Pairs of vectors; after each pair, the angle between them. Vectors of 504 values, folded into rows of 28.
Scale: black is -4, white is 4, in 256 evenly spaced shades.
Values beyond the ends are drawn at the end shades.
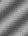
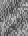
partly aligned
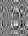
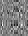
nearly opposite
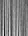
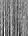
nearly opposite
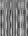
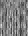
nearly opposite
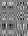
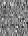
partly aligned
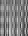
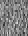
partly aligned
